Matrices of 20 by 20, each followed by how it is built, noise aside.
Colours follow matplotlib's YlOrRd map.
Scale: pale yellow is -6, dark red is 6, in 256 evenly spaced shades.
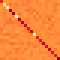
diagonal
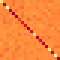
diagonal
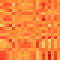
low rank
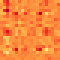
low rank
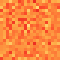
low rank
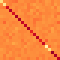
diagonal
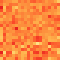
low rank
